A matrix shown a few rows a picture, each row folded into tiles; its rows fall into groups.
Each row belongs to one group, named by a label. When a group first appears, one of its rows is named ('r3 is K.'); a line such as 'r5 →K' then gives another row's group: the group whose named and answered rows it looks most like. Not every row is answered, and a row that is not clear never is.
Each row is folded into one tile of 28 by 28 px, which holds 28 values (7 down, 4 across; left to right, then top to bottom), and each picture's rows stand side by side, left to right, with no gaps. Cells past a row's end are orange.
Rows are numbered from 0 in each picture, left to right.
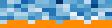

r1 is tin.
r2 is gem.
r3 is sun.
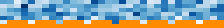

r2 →sun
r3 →sun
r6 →sun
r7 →tin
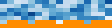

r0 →tin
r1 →sun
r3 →gem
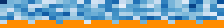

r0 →gem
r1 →tin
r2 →sun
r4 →gem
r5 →gem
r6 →gem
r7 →gem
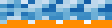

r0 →sun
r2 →tin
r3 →tin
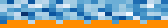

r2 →tin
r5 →gem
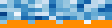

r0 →sun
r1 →gem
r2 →gem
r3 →tin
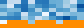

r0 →gem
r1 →sun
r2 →gem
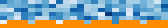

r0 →tin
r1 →sun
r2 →tin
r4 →sun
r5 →gem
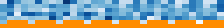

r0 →sun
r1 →sun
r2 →sun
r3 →sun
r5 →sun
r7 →gem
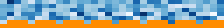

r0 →sun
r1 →sun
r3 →tin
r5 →sun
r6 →tin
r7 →gem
